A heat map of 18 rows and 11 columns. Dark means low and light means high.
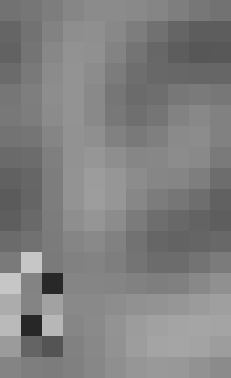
The bottom left is the roughest part. An odd patch, rougher than its surroundings, sits in the bottom left. The distribution is heavy-tailed on both sides.
